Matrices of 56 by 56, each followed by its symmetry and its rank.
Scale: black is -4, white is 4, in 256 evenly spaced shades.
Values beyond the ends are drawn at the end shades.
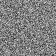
neither, full rank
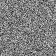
neither, full rank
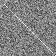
symmetric, full rank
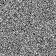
symmetric, full rank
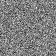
neither, full rank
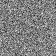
neither, full rank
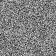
neither, full rank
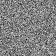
neither, full rank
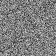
neither, full rank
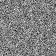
neither, full rank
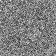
symmetric, full rank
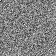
symmetric, full rank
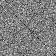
symmetric, full rank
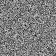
symmetric, full rank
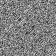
symmetric, full rank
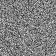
neither, full rank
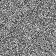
symmetric, full rank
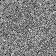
symmetric, full rank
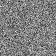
neither, full rank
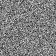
neither, full rank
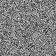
symmetric, full rank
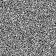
neither, full rank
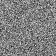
neither, full rank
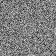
symmetric, full rank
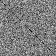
symmetric, full rank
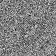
symmetric, full rank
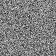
neither, full rank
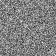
symmetric, full rank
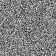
neither, full rank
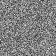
symmetric, full rank
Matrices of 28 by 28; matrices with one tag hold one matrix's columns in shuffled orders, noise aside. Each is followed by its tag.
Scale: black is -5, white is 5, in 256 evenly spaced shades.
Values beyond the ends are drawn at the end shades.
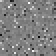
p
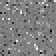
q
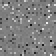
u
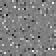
p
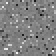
p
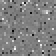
q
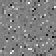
p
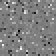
q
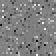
u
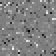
q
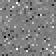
p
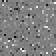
p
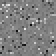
u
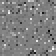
q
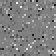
p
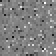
p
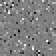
q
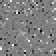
q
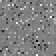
u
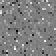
q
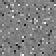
u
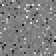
u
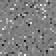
u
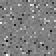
u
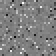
p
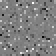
p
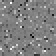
p
